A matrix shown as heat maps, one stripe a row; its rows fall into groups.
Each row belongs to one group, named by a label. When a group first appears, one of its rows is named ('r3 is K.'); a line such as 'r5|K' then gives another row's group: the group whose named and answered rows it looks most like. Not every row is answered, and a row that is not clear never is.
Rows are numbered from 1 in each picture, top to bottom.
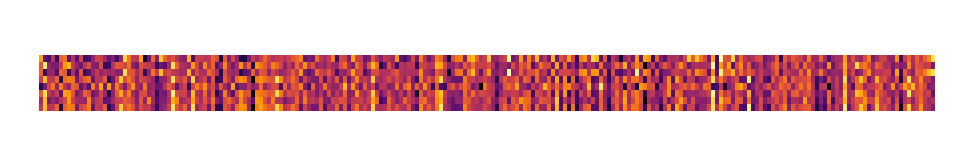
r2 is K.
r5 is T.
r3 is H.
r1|H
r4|K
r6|K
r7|K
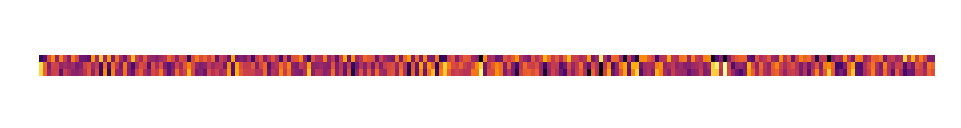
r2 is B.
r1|T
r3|B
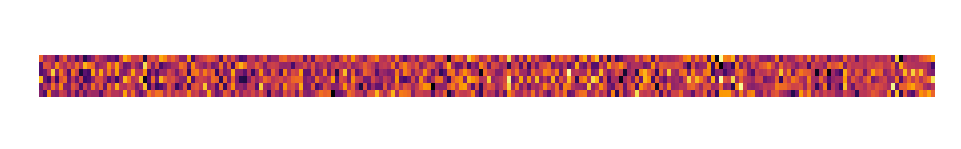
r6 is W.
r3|T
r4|H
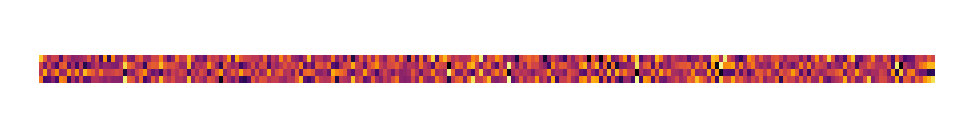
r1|B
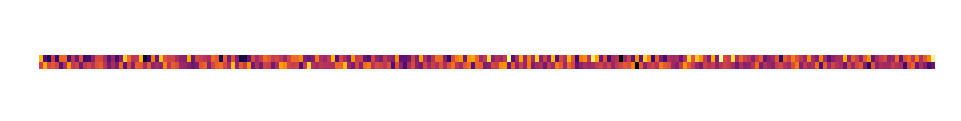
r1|H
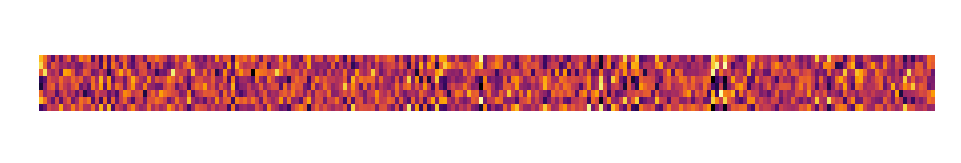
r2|B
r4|T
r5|T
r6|H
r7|B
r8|T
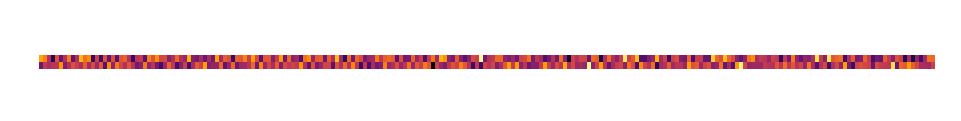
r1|B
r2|T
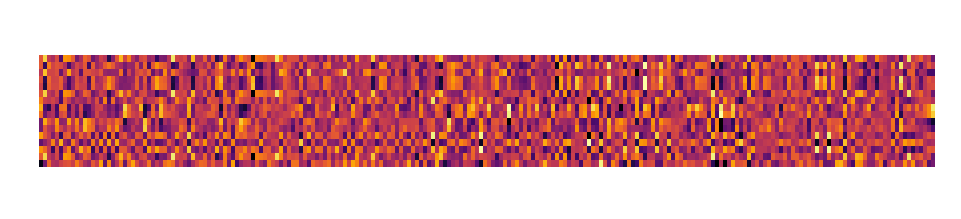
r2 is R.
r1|K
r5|R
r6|K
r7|B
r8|H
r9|H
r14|B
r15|K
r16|T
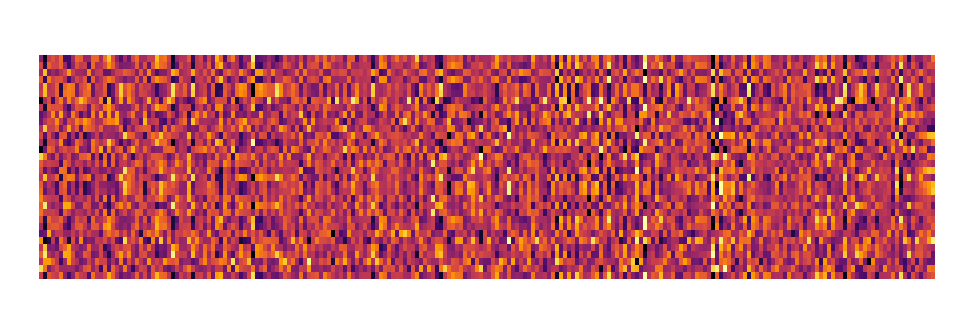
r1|R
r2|R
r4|R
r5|K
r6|K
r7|T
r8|R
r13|R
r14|T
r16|B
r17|H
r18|K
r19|H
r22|K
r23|B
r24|R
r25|R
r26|W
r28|K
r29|K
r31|B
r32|R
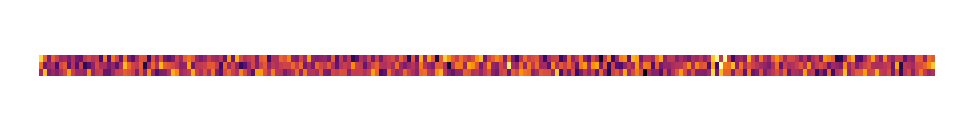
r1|B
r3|K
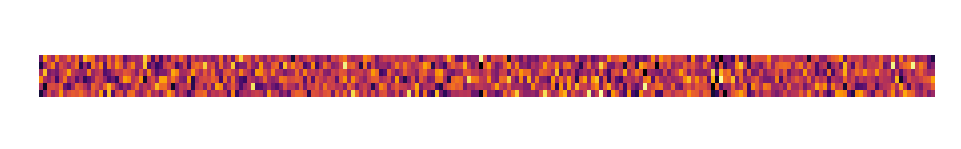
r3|K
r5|R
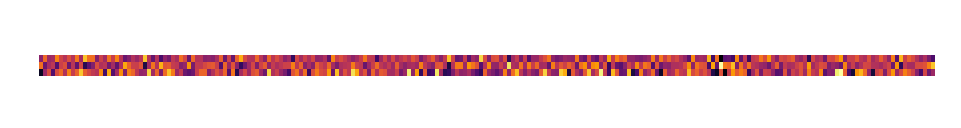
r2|H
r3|T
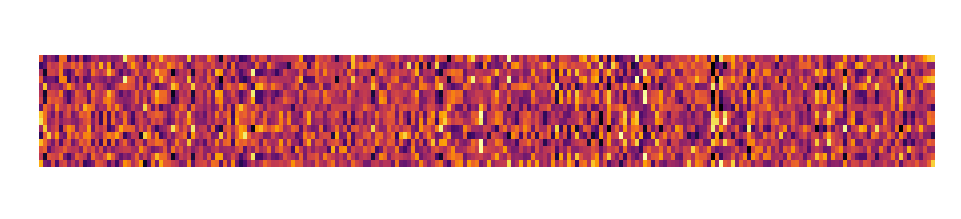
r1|H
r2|T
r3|R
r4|H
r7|R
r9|B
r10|B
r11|K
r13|B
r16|H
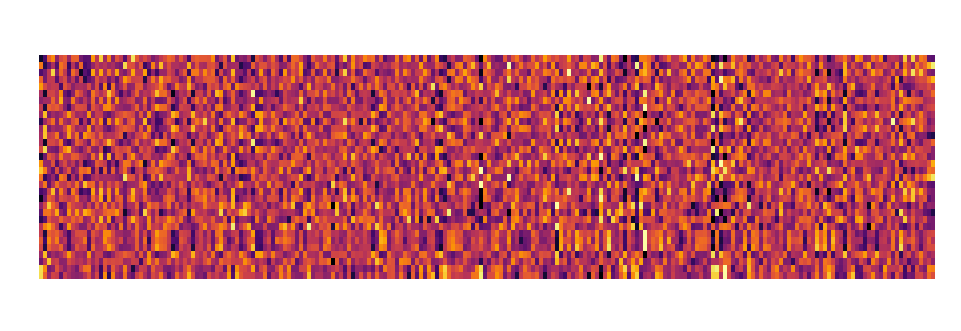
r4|H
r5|B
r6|R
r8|R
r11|K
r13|R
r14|K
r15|T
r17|B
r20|T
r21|T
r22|W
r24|T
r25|W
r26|R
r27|R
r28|R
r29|K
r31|B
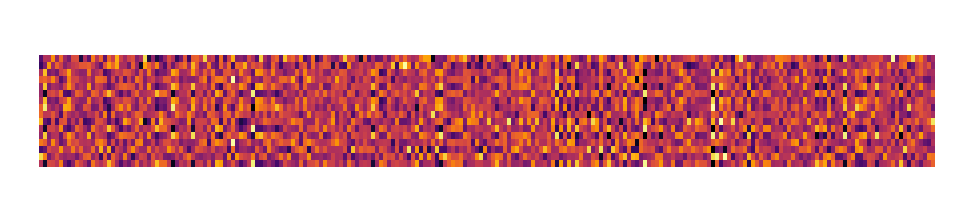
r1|T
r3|K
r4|W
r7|K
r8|K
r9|B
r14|T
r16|R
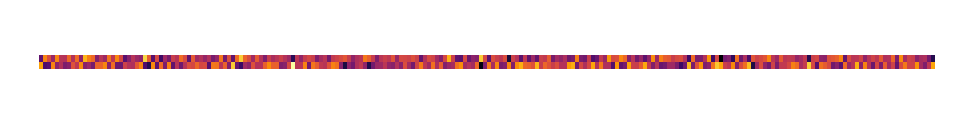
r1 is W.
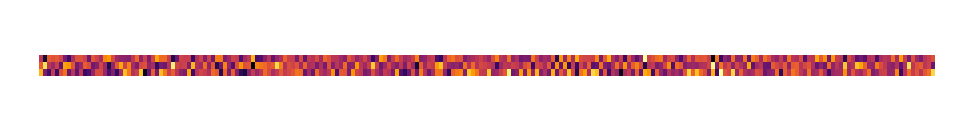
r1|R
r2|K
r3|H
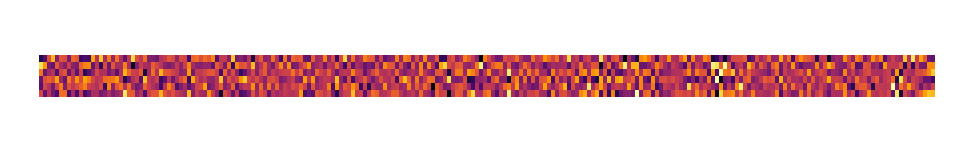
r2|B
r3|H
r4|W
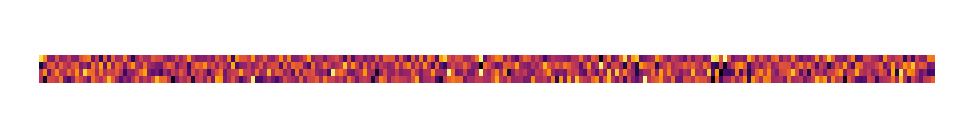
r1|B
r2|T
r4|R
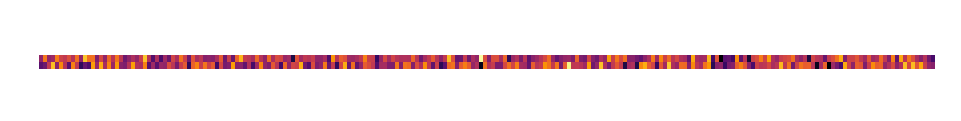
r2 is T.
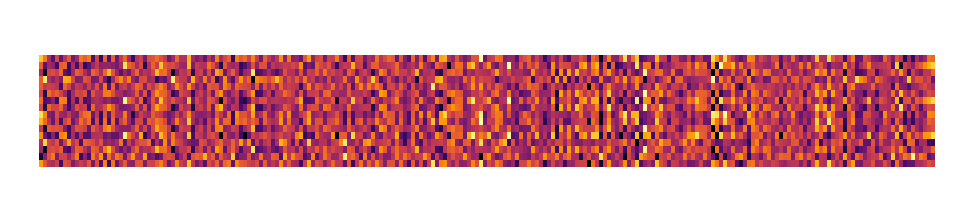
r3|R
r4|K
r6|R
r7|H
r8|R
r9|B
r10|B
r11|R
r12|H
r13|W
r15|T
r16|B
